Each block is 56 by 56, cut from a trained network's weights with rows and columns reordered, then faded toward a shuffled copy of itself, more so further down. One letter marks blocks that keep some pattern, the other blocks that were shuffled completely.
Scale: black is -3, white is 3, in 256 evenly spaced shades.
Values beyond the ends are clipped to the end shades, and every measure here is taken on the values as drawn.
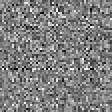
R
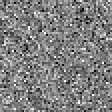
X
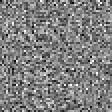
R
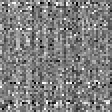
R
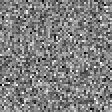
X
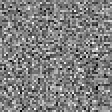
R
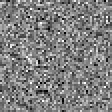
R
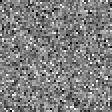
X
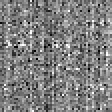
R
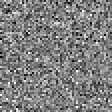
R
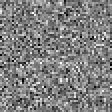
R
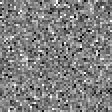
X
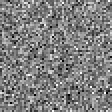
X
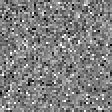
X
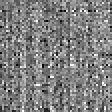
R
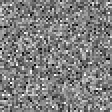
X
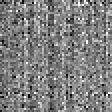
R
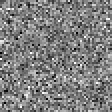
X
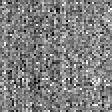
R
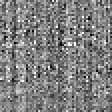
R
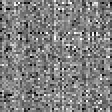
R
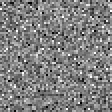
X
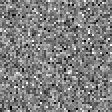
X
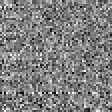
R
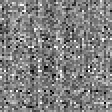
R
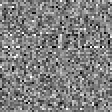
R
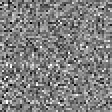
R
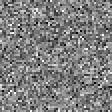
X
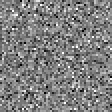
X
